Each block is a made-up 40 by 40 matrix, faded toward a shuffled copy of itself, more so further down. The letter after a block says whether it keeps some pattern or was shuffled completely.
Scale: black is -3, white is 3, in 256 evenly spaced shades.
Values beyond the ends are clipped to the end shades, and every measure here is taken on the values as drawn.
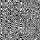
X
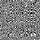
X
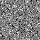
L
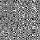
X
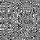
X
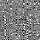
X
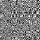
X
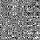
X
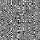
X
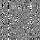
X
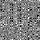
X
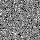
L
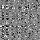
X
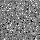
L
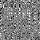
X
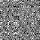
X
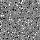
L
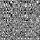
X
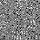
X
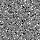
L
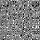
X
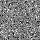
L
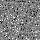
L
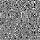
X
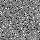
L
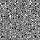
X
